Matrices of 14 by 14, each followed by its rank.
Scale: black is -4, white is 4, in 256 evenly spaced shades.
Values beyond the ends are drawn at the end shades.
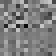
three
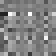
two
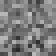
three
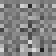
two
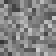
full rank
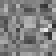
three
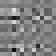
two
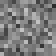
full rank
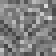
full rank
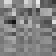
two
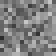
full rank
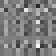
two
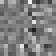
three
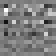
three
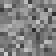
full rank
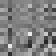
two
